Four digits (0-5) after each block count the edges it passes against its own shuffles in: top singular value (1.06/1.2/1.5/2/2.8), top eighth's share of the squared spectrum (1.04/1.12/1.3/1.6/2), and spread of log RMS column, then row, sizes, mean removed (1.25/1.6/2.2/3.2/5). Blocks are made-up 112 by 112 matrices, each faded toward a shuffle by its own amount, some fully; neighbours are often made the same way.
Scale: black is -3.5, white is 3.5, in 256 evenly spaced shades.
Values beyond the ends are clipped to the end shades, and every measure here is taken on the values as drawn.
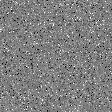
0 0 0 1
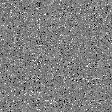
1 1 2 2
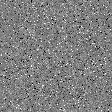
0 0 0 0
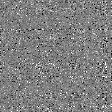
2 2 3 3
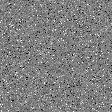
0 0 0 0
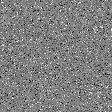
0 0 0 0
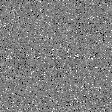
1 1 1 2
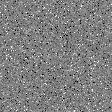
0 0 0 0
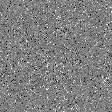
0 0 1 0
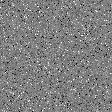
0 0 0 0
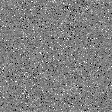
0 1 1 1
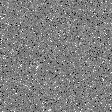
0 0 0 0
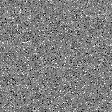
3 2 0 0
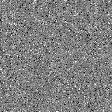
3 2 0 0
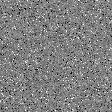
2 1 0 0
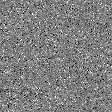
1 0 0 0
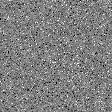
2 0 0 0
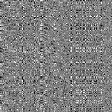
5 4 3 3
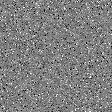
0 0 0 0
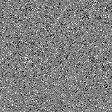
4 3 1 2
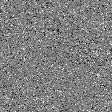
2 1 0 0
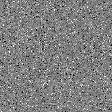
3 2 1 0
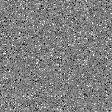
3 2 1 1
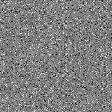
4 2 1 1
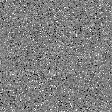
3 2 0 0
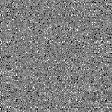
4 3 2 2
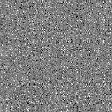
4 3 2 2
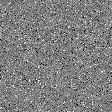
2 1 0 0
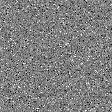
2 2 0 0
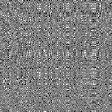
5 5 3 3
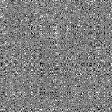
4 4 3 3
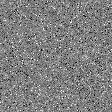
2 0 0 0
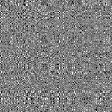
5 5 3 3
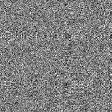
4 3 2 2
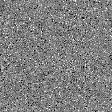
3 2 1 0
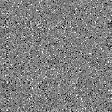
4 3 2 1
